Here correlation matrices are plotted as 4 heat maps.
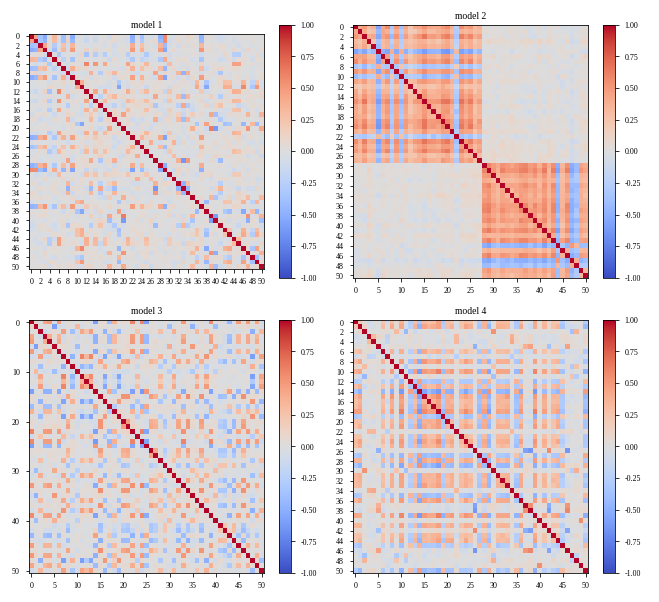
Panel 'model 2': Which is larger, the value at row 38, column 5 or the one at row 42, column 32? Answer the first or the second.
the second
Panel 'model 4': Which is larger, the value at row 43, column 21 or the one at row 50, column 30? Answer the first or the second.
the first
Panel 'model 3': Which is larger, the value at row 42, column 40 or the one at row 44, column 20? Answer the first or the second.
the first
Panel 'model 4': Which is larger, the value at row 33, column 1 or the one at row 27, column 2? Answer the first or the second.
the first
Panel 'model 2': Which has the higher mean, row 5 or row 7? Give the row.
7
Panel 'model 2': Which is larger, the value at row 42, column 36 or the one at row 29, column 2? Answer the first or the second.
the first
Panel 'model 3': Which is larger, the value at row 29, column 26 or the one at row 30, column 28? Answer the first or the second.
the second
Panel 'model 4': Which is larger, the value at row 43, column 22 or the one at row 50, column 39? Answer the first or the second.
the first
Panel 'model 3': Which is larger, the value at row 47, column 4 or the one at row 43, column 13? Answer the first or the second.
the first
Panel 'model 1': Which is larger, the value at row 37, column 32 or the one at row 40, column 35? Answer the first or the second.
the first
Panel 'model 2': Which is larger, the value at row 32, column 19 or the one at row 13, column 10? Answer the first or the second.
the first
